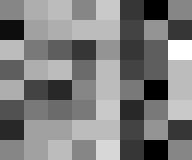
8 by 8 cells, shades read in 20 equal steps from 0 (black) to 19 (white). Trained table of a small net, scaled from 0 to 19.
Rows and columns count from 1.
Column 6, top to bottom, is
4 5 4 5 9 3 5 4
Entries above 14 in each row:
1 0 1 0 0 2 0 1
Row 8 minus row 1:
0 -1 0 0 1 0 0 0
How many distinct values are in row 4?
5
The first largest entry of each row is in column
5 4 8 3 5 5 4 5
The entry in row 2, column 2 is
12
